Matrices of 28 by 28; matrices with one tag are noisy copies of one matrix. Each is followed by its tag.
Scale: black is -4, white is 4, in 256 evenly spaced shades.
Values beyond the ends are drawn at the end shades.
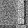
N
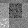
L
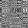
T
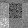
L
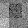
L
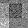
L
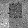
L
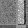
N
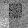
L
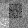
L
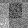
L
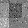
L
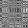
T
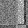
N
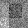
L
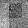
L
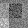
L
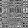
T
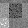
L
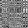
T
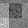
L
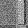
N
